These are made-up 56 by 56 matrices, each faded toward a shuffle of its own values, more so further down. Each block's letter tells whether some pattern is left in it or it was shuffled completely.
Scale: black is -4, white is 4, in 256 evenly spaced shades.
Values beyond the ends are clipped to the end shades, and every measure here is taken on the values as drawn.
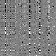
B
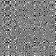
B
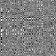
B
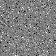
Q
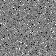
Q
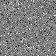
Q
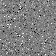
Q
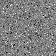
Q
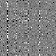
B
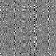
B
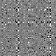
B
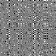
B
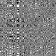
B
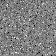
Q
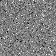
Q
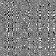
B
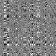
B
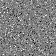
Q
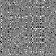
B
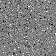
Q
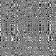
B
